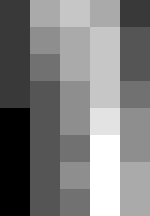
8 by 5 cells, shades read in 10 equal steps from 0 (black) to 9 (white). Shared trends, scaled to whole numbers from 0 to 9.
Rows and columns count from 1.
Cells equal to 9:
3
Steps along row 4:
up up up down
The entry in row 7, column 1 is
0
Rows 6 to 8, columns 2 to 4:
3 4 9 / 3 5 9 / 3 4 9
